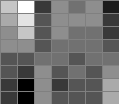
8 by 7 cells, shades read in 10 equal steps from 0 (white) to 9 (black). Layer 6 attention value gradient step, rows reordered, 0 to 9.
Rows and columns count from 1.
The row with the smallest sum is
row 2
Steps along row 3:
down up down up same up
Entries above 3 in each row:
5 5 6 7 7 7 6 6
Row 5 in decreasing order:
6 6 6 5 5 5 5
